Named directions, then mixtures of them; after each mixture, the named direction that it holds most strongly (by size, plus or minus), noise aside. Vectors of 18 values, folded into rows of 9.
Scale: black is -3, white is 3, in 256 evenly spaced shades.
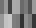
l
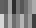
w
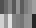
w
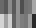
w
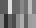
l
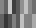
l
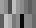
l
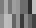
l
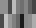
w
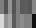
w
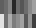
w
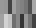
l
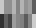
w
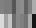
w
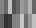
l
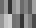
l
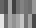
w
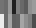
w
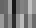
w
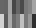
w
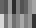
w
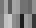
l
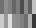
w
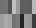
l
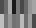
w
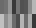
w
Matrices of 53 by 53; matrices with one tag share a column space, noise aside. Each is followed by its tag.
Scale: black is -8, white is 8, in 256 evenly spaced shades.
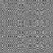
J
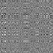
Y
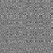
Y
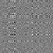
Y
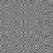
J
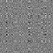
Y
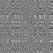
Y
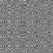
J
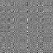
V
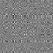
Y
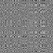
J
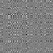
Y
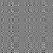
V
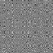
J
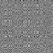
J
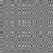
J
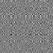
Y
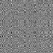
J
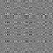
Y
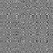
Y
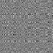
Y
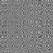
J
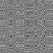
J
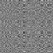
J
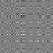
Y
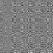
V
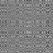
J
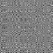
V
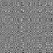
V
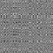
Y
